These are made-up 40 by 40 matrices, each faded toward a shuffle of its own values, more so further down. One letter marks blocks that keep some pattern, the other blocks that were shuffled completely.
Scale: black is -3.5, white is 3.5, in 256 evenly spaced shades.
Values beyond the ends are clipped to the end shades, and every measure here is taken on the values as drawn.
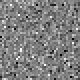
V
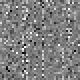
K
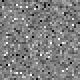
V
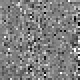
K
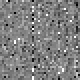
K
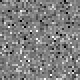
V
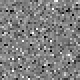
V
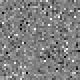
V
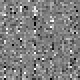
K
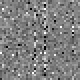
K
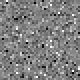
V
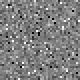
V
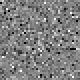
V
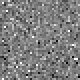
V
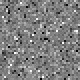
V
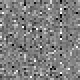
K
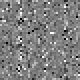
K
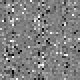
K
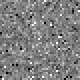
V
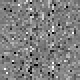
K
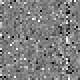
K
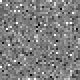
V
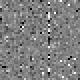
K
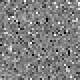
V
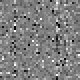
K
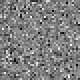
V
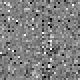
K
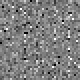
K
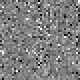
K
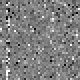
K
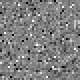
V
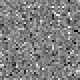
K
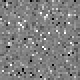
V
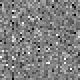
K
